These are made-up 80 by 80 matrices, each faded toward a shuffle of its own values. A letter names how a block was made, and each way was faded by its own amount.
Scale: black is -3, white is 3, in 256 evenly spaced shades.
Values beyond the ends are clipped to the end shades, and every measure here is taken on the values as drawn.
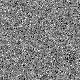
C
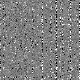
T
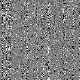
T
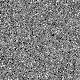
C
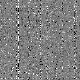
T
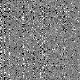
T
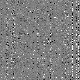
T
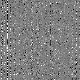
T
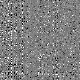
T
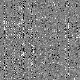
T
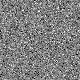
C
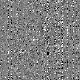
T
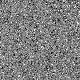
C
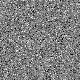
C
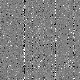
T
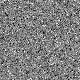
C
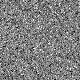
C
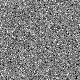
C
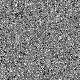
C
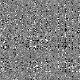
T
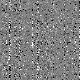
T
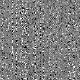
T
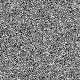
C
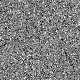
C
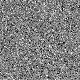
C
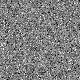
C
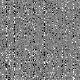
T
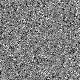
C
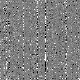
T
